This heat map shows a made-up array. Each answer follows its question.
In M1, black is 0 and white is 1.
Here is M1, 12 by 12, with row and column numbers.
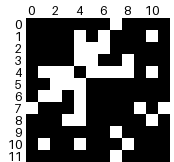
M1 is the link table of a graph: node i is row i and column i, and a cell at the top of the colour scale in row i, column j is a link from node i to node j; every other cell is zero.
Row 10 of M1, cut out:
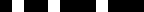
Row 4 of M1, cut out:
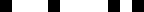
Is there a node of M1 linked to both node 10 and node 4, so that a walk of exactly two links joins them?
yes
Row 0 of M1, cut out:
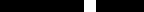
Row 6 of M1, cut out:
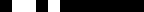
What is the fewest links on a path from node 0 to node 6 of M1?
3
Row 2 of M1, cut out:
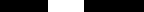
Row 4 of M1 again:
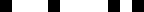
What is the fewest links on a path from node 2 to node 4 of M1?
1
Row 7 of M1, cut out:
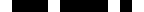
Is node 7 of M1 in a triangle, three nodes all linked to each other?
no
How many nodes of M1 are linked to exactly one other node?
3
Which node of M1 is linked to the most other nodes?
node 4
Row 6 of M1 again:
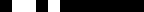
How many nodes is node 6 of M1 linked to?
3
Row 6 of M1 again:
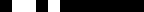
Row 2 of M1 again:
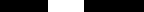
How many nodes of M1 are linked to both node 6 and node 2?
1
